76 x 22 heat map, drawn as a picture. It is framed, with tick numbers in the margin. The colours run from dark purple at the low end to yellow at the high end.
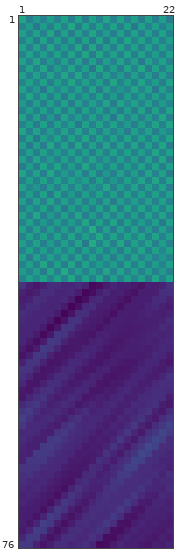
It is made of 2 by 1 panels. Panel 1,1: middling, checkered. Panel 2,1: very low, slanting up to the right, faint in contrast.
